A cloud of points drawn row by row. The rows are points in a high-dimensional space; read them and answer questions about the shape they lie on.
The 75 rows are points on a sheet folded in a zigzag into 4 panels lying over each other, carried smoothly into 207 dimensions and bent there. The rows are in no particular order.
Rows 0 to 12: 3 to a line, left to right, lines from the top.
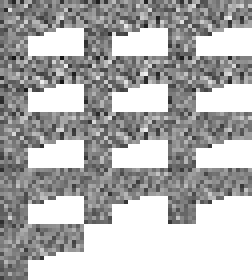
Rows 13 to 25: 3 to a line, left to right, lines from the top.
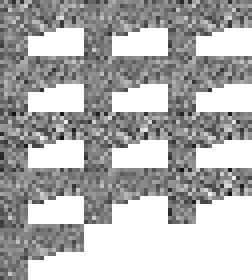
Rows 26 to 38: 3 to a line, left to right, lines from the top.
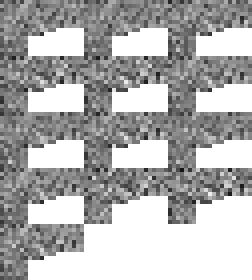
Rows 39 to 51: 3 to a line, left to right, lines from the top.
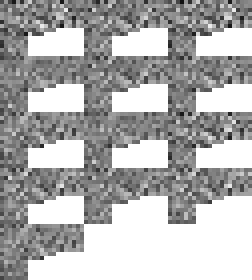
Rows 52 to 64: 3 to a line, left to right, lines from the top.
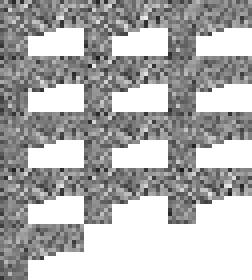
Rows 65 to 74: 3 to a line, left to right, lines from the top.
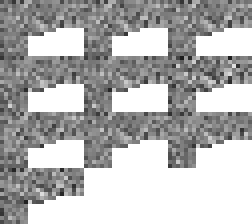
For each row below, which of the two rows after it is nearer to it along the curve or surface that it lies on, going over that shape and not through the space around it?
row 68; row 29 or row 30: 29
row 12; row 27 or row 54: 54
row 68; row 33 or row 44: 44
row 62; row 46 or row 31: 46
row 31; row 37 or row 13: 37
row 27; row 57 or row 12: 57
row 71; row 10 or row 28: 10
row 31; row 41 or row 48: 41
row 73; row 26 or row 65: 26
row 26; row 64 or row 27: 64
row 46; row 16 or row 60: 60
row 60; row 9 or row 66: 9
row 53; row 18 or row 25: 18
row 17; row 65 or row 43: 43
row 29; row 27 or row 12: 12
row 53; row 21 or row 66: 66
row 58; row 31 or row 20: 20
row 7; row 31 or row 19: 19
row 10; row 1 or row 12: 12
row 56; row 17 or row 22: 17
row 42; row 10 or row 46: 46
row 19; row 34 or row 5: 5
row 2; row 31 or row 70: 31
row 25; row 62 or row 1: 62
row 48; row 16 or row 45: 16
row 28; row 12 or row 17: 12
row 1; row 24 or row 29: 24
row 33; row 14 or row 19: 19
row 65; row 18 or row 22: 18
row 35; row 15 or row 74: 74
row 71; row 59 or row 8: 8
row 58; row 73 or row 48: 48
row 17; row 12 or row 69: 69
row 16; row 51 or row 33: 51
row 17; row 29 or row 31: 29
